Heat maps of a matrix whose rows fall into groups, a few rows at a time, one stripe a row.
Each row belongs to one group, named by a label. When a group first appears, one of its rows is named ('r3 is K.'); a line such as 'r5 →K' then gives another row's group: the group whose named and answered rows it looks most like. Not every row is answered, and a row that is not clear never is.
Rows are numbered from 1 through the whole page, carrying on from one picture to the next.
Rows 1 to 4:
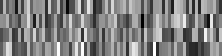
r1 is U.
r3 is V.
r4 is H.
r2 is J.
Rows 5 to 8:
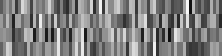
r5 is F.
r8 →H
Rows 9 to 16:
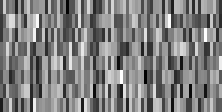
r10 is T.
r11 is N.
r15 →F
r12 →J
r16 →V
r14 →F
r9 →U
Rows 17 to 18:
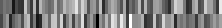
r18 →F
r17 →V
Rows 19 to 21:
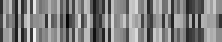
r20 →U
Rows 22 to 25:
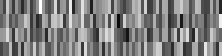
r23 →F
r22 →J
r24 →J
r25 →V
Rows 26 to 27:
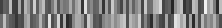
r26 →V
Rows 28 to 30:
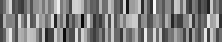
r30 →N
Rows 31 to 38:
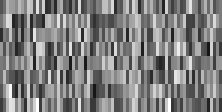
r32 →H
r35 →T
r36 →U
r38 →T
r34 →J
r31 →T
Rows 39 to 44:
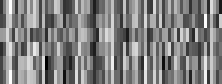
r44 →N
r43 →N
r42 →T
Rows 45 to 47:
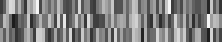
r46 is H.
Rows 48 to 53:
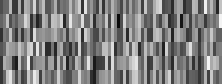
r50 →V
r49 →F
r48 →V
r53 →T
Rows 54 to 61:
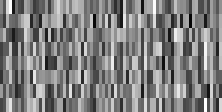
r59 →V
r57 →V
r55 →F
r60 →J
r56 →U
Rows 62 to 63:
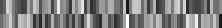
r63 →N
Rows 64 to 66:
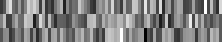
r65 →U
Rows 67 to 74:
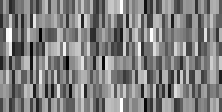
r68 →V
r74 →F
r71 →F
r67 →F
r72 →J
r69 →T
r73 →U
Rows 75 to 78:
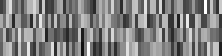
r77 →U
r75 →T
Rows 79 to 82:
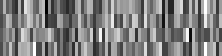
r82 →N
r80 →T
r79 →U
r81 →F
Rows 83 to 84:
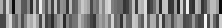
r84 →T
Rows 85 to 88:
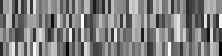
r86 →T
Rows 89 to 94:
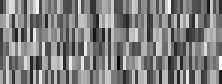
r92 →N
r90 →J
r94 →J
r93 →F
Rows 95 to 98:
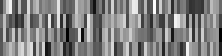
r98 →N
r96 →U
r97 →U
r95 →H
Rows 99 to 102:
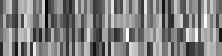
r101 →N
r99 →N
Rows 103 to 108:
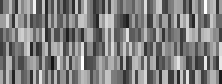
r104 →J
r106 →F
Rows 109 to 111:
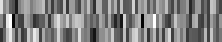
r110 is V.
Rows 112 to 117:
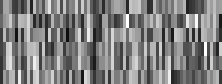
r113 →N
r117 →H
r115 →T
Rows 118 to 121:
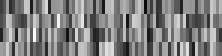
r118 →F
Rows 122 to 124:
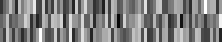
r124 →J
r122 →N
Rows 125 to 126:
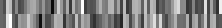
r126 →N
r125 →T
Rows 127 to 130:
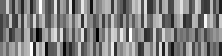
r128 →V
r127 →J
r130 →U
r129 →F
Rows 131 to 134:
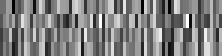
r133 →V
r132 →F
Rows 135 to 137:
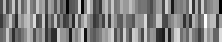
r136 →N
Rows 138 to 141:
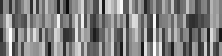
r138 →F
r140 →N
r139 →H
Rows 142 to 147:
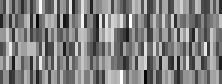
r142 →J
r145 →N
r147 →F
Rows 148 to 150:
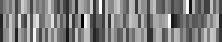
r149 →H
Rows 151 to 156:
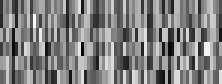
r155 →J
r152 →N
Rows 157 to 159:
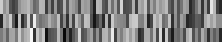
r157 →J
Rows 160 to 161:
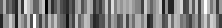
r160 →U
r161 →N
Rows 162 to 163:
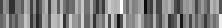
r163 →F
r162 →F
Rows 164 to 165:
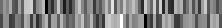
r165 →F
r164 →U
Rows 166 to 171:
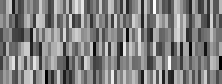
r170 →N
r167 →J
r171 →U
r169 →F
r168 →V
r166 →V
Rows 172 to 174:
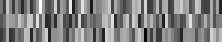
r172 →J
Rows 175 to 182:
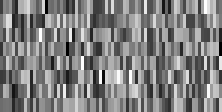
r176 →H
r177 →J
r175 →N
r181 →H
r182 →V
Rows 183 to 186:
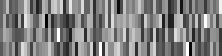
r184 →U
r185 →U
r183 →F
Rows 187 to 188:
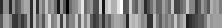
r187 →F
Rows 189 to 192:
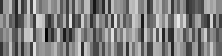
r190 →J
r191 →U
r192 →V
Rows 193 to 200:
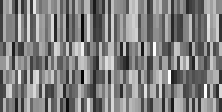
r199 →T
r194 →H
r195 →H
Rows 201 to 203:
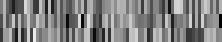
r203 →H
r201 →U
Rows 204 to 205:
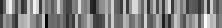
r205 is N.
